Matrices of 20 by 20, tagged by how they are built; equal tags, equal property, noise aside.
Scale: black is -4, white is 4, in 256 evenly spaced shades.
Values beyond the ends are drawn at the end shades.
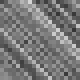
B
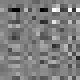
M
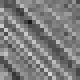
B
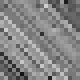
B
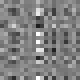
M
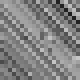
B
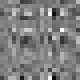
M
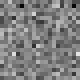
M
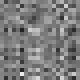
M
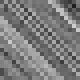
B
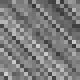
B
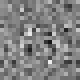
M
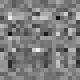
M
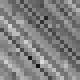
B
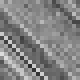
B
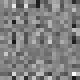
M
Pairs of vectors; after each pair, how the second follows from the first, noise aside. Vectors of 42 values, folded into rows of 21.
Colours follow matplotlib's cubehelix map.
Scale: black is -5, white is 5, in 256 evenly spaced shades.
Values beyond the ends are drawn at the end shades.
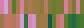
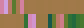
partly zeroed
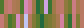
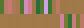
partly zeroed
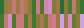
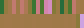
partly zeroed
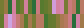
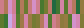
sign-scrambled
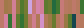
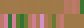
partly zeroed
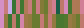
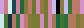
scaled up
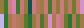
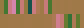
partly zeroed
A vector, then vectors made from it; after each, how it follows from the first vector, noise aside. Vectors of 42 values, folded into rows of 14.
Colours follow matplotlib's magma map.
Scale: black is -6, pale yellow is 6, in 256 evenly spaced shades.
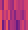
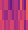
reversed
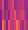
negated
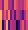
scaled up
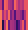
scaled up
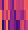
scaled up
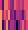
scaled up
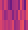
reversed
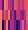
scaled up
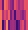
scaled up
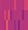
partly zeroed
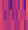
reversed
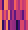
scaled up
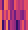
scaled up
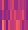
negated
